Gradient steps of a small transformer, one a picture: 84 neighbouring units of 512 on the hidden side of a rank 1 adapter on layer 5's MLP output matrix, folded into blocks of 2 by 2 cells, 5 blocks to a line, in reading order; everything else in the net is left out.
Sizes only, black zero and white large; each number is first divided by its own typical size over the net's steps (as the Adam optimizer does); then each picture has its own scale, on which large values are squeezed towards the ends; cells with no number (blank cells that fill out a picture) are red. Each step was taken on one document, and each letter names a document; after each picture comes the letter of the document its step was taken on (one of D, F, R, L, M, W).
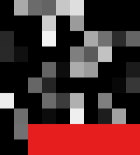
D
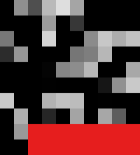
D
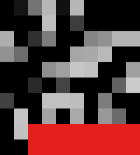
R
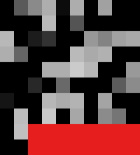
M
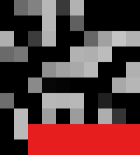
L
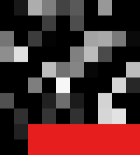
M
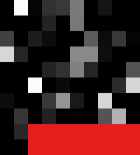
L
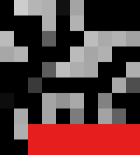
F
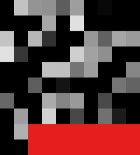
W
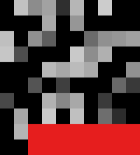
L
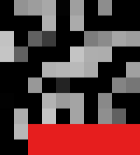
W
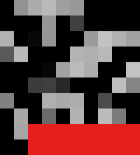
R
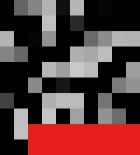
L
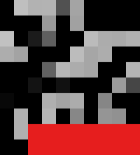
F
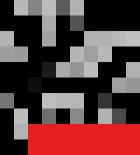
F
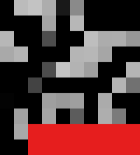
F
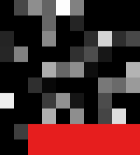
D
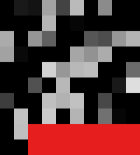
M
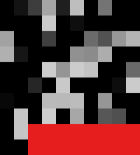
M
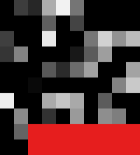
D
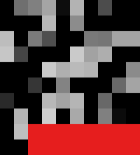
M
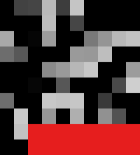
R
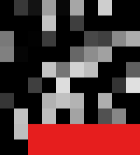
M
